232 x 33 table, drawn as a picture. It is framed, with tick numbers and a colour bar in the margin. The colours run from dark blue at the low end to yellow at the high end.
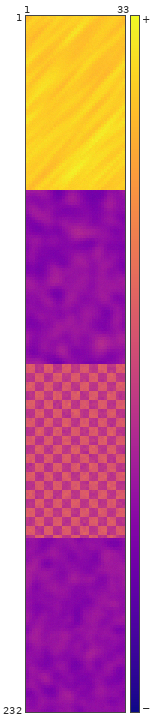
The table splits into 4 rows of 1 panel. Panel 1,1: very high, slanting up to the right, faint in contrast. Panel 2,1: low, blotchy, faint in contrast. Panel 3,1: middling, checkered. Panel 4,1: low, blotchy, faint in contrast.
